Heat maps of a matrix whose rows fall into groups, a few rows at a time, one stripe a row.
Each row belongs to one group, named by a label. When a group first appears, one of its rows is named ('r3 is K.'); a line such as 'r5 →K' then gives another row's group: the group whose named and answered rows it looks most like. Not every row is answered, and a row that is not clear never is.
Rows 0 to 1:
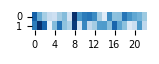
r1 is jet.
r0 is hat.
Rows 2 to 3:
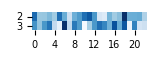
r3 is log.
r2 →hat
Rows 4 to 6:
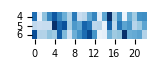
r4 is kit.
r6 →hat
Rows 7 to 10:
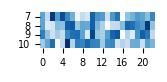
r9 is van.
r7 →kit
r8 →hat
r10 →jet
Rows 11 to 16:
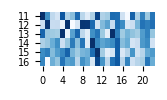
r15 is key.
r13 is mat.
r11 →mat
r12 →jet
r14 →van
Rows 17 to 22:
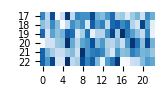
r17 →jet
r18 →van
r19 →log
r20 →hat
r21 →hat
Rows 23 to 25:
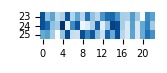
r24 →mat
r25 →jet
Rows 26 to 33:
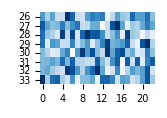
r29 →log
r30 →jet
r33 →log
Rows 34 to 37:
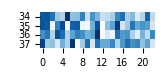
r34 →jet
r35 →mat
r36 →key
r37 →log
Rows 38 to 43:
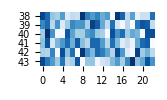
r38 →key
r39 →van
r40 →jet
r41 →van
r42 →kit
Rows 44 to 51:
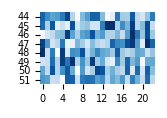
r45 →log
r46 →hat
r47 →mat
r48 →kit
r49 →kit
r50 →kit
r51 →hat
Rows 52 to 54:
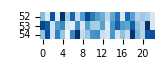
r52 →kit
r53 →mat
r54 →mat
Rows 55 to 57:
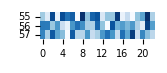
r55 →kit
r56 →mat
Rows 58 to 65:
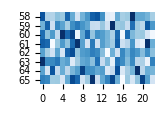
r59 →mat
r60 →kit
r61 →mat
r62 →hat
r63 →key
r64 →kit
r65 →van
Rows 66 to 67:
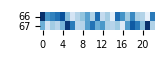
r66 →key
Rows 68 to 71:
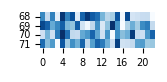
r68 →kit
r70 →key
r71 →kit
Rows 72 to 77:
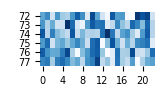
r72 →van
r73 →hat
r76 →key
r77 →key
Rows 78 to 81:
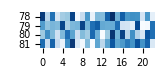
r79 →kit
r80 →jet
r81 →log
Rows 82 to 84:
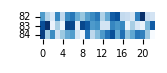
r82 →van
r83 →jet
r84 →log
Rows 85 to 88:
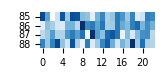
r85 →mat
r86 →hat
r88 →log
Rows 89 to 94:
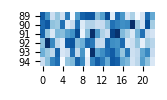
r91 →van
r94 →van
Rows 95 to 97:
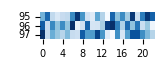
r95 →mat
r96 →log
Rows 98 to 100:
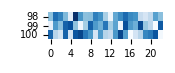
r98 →jet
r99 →key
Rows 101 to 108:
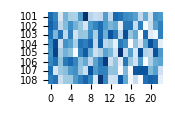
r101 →mat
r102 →key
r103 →kit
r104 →van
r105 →mat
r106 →key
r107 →hat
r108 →van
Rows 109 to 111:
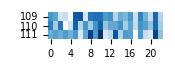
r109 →hat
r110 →jet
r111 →jet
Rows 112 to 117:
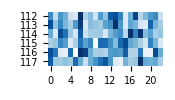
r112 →log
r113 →log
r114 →log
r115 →van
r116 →mat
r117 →hat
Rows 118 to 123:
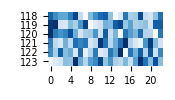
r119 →mat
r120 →key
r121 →van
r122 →log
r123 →hat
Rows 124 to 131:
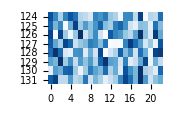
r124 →key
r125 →jet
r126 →log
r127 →key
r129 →kit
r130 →key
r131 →mat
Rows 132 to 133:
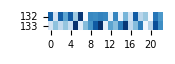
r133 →jet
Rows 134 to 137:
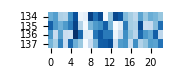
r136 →hat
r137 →kit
